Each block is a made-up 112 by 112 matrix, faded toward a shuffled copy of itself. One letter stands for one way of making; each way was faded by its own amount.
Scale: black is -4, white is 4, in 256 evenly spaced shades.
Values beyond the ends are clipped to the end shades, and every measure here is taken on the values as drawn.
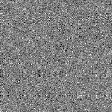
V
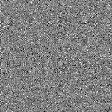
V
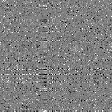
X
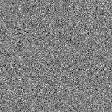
V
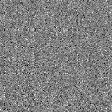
V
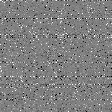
X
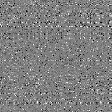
X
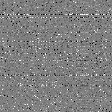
X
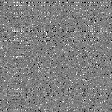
X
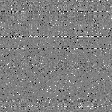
X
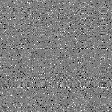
X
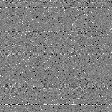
X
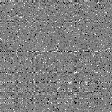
X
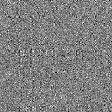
V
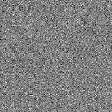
V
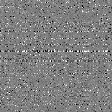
X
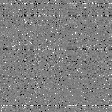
X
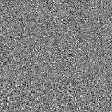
V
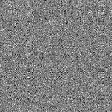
V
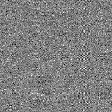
V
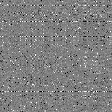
X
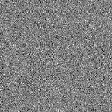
V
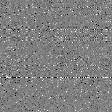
X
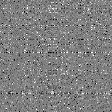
X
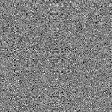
V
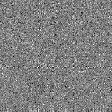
V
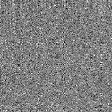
V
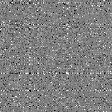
X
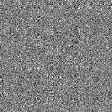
V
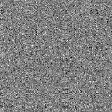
V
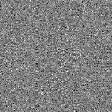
V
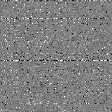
X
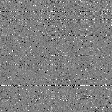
X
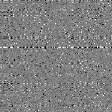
X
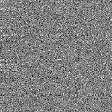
V
